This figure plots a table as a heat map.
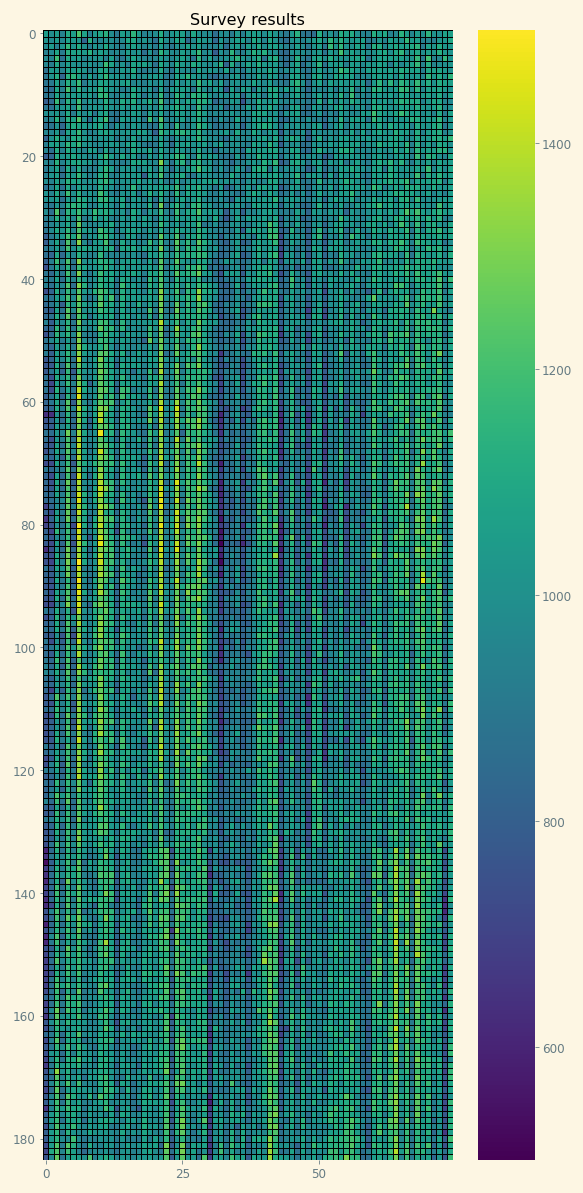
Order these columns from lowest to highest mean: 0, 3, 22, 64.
0, 3, 22, 64
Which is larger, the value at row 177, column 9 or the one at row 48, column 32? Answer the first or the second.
the first
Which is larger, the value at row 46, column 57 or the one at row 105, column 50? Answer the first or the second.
the second
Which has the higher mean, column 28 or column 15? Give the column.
28
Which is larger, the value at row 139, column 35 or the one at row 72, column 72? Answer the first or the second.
the second
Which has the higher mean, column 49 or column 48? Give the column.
49
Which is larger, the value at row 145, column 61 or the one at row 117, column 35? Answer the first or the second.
the first
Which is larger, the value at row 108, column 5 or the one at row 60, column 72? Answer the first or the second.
the second
